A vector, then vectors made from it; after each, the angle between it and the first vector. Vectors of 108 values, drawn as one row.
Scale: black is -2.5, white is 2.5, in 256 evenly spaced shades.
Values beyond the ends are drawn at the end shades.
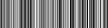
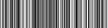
nearly opposite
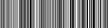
nearly parallel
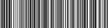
partly aligned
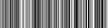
nearly opposite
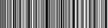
orthogonal
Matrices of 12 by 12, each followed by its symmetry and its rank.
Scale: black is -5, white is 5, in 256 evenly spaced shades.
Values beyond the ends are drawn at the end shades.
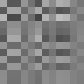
neither, rank one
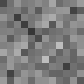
symmetric, full rank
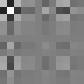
symmetric, rank one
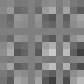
symmetric, rank one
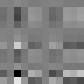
neither, rank one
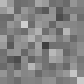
symmetric, full rank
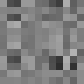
neither, rank two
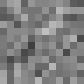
antisymmetric, full rank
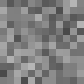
antisymmetric, full rank
